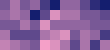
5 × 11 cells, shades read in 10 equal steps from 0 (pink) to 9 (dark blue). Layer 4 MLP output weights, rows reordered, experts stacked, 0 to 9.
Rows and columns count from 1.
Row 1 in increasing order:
3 4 4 4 5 5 6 7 8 9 9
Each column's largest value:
5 6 6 9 7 9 4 6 6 8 9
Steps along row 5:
up up up down up up up down up down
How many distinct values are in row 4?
7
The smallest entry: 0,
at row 5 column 5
